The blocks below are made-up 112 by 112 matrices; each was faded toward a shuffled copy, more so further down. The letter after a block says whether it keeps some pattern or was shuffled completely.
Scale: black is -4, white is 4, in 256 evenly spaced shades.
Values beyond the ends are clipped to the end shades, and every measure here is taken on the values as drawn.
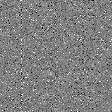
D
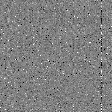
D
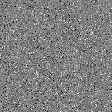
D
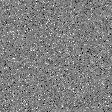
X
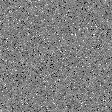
X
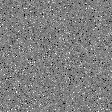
X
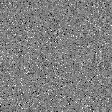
D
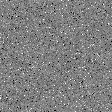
X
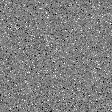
X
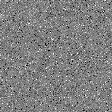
D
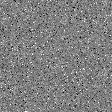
X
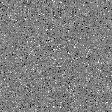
D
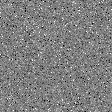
X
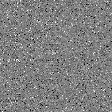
D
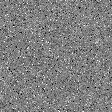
X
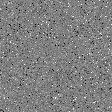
X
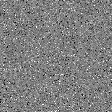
D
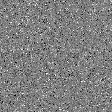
D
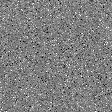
X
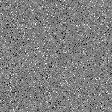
D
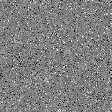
D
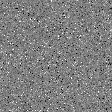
X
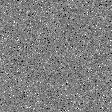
X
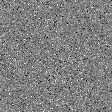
X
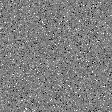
X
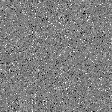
D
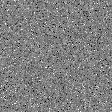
X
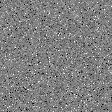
X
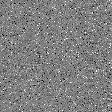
D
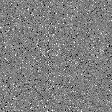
D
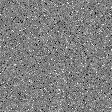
X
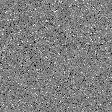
X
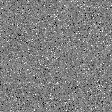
D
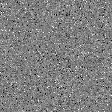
D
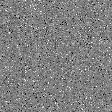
D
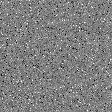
X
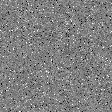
D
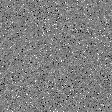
X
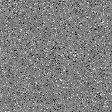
D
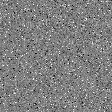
D
